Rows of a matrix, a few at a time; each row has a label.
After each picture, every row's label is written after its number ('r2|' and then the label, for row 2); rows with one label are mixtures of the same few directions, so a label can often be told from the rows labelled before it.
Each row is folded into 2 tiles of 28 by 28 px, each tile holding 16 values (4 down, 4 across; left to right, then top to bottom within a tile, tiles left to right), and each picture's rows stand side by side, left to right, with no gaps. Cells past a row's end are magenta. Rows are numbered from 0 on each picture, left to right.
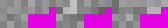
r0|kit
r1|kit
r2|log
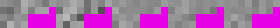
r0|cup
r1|kit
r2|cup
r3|kit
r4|kit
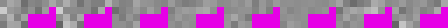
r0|cup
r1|cup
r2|cup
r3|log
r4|kit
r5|cup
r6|log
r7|cup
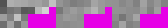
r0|log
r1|log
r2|kit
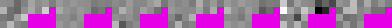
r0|kit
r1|log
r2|cup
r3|kit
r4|log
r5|log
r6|kit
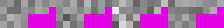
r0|kit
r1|kit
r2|cup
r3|log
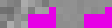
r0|cup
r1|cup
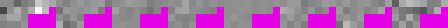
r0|log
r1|cup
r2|log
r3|kit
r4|kit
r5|cup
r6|cup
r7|log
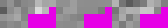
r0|log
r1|kit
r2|log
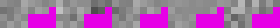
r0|cup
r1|log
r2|cup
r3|cup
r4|kit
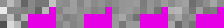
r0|cup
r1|kit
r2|kit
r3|cup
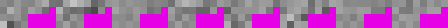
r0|cup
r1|log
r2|log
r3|log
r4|cup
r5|kit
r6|log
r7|kit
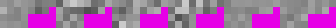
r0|log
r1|log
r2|cup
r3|kit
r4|log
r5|kit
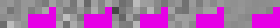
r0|cup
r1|kit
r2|cup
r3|kit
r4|kit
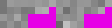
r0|log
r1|cup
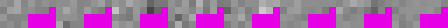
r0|kit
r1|cup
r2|log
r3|kit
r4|log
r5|kit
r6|log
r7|cup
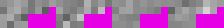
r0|kit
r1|kit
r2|kit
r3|log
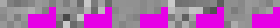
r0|log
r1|kit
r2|kit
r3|log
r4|cup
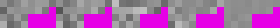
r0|cup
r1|cup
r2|log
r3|cup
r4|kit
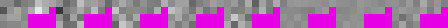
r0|log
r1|cup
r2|cup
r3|cup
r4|kit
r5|log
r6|cup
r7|kit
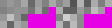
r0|kit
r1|kit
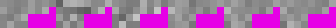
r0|kit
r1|log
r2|kit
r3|cup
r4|cup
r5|cup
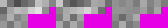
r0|log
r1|log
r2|kit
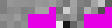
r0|log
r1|cup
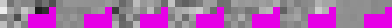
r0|log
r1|log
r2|cup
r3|log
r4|log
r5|log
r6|log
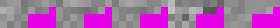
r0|cup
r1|log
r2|log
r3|log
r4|kit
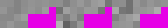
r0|kit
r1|cup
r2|kit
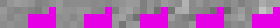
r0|log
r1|log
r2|kit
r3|kit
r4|log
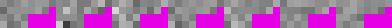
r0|cup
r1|cup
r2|cup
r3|cup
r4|cup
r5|log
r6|kit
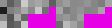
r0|cup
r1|cup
